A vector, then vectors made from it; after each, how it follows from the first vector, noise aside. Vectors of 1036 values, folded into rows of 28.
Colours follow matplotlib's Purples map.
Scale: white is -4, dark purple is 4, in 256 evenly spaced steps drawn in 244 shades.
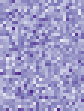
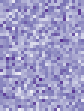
negated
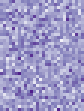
copied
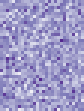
negated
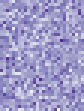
negated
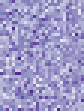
copied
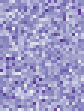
negated
